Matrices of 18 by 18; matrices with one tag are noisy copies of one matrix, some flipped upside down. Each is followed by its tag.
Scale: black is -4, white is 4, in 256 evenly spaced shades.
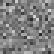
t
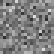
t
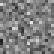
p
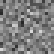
p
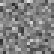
p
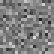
t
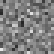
p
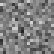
p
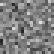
p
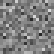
t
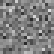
t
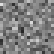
p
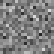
t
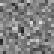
p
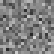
t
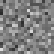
p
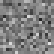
t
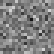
t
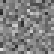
p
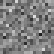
t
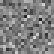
t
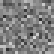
t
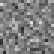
p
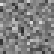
p
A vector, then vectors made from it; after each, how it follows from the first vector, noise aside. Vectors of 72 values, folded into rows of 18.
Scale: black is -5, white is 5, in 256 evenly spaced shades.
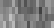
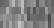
wrapped around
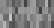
sign-scrambled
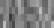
sign-scrambled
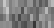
wrapped around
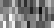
scaled up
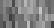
negated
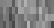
negated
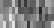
scaled up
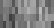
negated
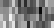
scaled up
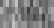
wrapped around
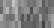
wrapped around
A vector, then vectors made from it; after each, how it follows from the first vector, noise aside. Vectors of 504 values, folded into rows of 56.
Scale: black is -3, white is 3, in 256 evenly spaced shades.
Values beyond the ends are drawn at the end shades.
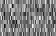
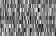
wrapped around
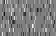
partly zeroed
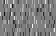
partly zeroed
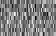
wrapped around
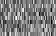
reversed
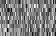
wrapped around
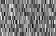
sign-scrambled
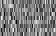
sign-scrambled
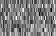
reversed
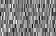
sign-scrambled
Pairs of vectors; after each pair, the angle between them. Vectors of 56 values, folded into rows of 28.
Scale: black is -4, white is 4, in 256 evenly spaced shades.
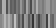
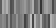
orthogonal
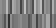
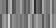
nearly opposite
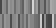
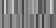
partly aligned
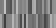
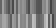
orthogonal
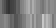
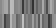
partly opposed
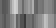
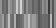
orthogonal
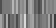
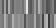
partly opposed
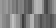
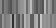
partly opposed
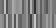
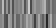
partly opposed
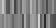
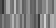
nearly opposite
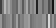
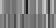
partly opposed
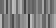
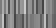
partly opposed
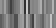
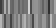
orthogonal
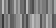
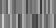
partly opposed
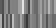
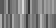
nearly parallel
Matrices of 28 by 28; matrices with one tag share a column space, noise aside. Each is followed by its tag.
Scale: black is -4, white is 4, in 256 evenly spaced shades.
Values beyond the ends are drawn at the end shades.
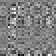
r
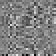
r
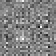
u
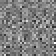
u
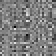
u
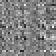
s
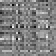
s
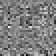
r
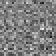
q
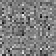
r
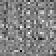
s
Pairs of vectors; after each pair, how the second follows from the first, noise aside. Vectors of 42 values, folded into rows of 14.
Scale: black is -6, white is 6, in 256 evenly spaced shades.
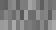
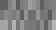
copied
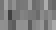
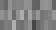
wrapped around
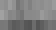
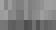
copied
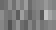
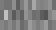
shuffled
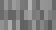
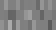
partly zeroed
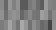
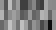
scaled up
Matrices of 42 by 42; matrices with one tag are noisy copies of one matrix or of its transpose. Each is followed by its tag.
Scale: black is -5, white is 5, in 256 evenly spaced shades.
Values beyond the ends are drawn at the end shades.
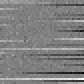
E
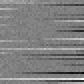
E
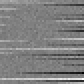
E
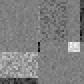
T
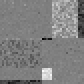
T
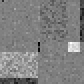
T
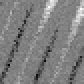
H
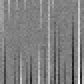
E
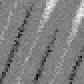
H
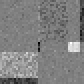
T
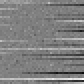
E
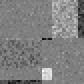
T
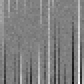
E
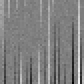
E
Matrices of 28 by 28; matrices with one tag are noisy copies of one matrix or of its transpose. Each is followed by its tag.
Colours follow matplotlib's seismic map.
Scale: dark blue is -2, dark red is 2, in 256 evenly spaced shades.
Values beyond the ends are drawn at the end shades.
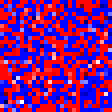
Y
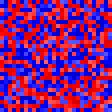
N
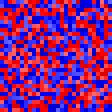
N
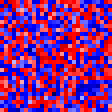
Y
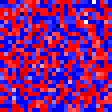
N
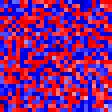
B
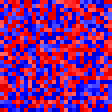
Y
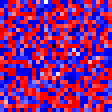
N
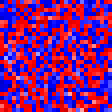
B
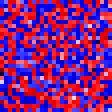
N
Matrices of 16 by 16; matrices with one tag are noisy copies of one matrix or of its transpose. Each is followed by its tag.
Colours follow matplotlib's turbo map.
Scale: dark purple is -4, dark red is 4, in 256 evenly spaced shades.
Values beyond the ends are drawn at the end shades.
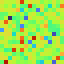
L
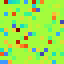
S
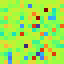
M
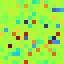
M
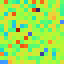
S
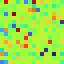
S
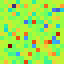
M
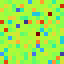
L
